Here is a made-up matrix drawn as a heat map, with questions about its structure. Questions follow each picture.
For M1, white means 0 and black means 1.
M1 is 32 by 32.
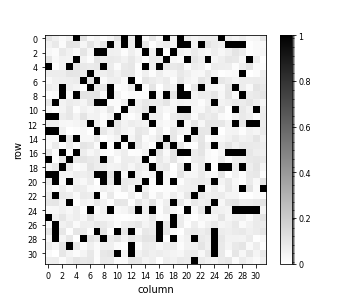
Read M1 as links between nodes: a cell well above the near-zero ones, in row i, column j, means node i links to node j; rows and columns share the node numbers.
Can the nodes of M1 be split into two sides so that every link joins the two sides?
yes
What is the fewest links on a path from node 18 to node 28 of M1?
1
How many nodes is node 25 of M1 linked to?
2
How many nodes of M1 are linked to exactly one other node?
1
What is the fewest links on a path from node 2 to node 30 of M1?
4
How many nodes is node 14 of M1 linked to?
5
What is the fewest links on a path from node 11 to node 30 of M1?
2
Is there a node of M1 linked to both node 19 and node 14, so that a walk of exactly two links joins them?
no
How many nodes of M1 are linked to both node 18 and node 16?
5
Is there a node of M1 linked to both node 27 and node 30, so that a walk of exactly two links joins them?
yes
